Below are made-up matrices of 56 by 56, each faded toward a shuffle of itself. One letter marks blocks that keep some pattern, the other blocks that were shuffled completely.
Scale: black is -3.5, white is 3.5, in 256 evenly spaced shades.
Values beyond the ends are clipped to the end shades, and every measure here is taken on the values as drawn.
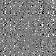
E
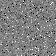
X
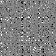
E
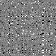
E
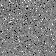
X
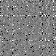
E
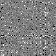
E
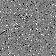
X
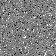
X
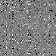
E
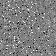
X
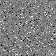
X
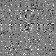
E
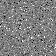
X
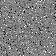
X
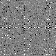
E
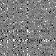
E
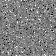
X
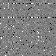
E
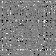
E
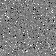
X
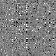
E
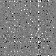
E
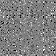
E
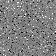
X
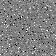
X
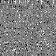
E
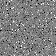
X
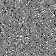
X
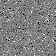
X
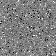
X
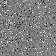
X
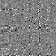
E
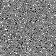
X
